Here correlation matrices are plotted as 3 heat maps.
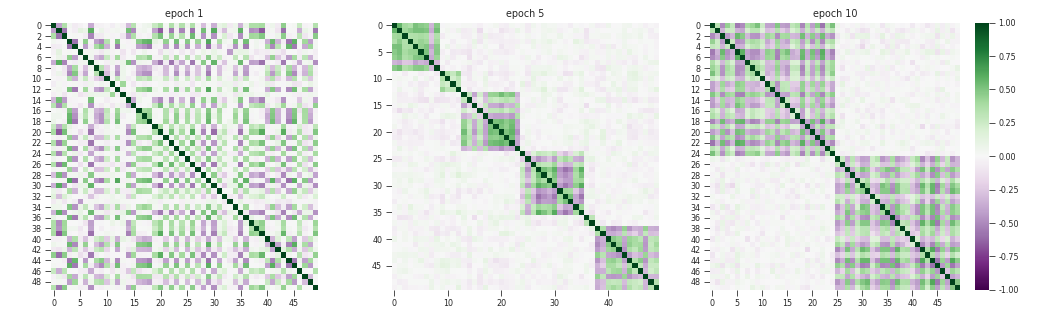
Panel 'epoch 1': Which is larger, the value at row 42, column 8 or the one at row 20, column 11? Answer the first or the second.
the first
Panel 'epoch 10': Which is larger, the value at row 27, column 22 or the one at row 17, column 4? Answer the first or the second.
the second
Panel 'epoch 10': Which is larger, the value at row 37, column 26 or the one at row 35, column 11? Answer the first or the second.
the second
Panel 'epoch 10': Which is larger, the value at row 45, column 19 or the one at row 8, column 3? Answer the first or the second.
the second
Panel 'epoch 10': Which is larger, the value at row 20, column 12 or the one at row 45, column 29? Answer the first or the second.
the first
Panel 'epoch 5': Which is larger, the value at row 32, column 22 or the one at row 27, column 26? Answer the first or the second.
the second
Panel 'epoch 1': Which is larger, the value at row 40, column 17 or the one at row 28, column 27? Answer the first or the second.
the second
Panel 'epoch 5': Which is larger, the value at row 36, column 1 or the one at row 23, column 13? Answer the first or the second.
the first
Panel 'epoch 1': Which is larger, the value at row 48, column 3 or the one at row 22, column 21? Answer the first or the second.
the second
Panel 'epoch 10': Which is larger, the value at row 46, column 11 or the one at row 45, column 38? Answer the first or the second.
the first
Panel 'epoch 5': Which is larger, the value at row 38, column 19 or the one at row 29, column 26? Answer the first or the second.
the second
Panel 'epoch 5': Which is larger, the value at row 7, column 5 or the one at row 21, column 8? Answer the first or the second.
the second
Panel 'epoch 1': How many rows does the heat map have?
50
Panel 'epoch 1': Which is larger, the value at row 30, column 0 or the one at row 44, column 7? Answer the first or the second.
the second
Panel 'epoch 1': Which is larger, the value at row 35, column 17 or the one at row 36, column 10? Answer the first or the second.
the second
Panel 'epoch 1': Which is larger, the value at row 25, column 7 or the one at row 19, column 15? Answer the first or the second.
the second
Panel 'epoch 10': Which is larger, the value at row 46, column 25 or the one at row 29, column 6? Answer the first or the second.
the second
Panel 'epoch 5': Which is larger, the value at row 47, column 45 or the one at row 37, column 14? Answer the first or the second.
the second
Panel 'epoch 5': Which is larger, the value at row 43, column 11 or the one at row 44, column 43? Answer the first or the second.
the first
